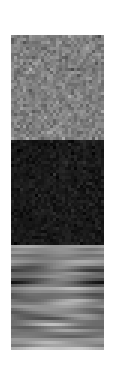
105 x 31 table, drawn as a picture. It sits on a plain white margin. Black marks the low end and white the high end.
The table splits into 3 rows of 1 panel. Panel 1,1: middling, fine-grained. Panel 2,1: very low, fine-grained, faint in contrast. Panel 3,1: middling, streaked across, strong in contrast.
